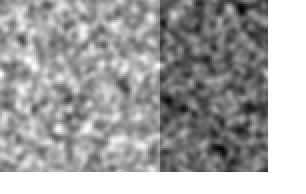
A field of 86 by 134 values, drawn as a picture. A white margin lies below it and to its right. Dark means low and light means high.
Seam: vertical, 60% of the way across, the left part higher. Lone odd cells: none. Histogram: bell-shaped. Grain: blotchy.
